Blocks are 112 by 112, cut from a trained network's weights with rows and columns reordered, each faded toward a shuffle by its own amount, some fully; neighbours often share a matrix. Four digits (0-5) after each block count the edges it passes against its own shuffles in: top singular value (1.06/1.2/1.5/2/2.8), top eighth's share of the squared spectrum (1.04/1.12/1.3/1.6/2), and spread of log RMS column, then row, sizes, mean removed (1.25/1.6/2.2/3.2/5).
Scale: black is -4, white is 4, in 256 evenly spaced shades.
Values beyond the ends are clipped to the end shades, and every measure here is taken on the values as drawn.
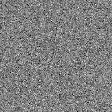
3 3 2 1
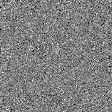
3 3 1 1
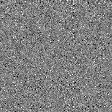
3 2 1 1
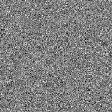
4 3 2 2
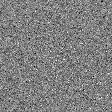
0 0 0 0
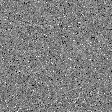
0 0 0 0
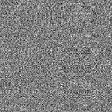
4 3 2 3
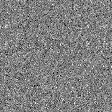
3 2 0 1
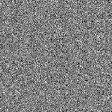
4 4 2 2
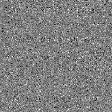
3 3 2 2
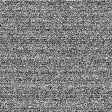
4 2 0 1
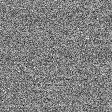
1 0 0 0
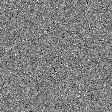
0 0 0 0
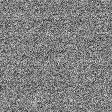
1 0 0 0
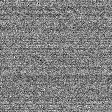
3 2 0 0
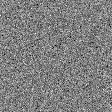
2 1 0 0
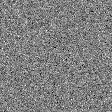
0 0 0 0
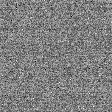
2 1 0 0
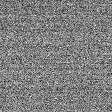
2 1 0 0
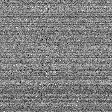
4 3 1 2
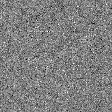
1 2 0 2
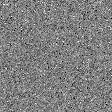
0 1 0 1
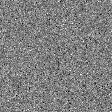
1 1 0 1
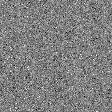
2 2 0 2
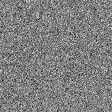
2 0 0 0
